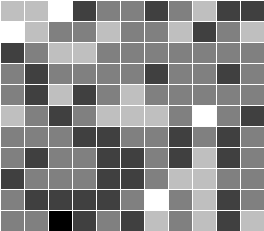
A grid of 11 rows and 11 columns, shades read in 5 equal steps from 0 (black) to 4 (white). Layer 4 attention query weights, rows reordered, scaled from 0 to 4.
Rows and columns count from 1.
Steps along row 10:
down same same same up up down up down up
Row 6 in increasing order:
1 1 2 2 2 2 3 3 3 3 4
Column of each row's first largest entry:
3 1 3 1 3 9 1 9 8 7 7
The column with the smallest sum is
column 10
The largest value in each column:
4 3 4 3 3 3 4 3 4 2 3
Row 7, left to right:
2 2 2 1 1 2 2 1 2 1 2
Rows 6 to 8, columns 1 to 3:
3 2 1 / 2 2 2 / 2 1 2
